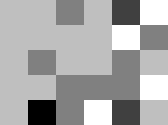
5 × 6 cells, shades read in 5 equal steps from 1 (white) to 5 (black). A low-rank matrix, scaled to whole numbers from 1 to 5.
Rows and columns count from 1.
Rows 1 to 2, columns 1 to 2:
2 2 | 2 2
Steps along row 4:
same up same same down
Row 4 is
2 2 3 3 3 1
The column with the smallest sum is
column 6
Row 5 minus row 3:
0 2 1 -1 1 0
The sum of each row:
14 12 14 14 17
